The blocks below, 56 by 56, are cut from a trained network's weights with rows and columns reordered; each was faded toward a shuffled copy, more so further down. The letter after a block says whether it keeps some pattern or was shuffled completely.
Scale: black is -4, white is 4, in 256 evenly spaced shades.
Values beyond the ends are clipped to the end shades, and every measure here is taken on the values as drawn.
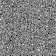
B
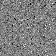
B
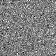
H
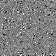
B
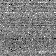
B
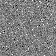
H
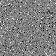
B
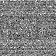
B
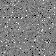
B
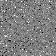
B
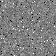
H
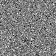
H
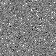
H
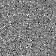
B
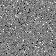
H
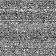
B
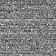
B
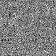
B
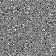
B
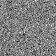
H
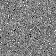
H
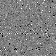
B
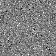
H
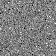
H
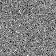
H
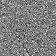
H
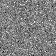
H
